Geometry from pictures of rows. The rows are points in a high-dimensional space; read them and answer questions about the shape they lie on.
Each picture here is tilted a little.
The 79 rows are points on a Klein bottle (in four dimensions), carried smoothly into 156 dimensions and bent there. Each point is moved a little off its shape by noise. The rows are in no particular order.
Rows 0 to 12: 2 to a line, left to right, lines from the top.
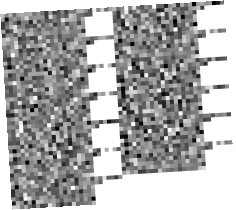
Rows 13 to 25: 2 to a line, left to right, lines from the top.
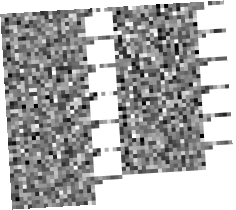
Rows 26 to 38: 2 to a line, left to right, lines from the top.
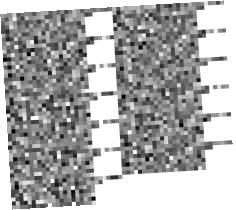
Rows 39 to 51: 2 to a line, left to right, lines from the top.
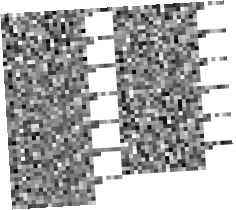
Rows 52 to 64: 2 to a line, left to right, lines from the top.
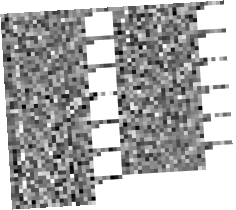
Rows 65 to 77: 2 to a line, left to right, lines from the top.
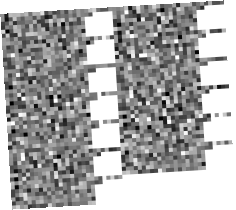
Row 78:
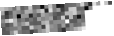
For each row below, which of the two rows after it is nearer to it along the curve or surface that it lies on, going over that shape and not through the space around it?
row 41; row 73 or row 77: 73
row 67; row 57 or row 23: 23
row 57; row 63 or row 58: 63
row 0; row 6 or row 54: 6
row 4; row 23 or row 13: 23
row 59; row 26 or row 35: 26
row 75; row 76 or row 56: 56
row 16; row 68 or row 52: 68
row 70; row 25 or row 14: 25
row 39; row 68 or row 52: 68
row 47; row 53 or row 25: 25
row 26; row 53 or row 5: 53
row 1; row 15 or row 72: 72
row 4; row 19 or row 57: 19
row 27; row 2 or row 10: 10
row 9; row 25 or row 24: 25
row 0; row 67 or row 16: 67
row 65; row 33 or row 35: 33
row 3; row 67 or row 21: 67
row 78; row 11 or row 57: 11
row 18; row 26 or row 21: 21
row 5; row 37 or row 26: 37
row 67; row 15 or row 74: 74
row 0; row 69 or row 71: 71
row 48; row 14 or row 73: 14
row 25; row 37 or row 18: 37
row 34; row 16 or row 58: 58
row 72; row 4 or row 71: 4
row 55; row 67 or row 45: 45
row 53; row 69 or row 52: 69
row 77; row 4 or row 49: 4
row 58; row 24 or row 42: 42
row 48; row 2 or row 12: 12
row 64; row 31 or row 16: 16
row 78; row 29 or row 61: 61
